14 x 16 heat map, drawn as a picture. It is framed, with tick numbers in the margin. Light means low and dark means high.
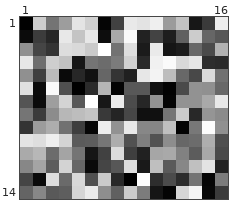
Slope: none. Stripes: none. Histogram: flat. Mirror symmetry: none. Average level on the scale: 50%.
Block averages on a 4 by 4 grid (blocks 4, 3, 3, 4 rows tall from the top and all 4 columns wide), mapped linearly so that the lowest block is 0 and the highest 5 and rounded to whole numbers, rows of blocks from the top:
2 1 0 3 / 3 5 4 1 / 0 3 3 2 / 2 3 4 3
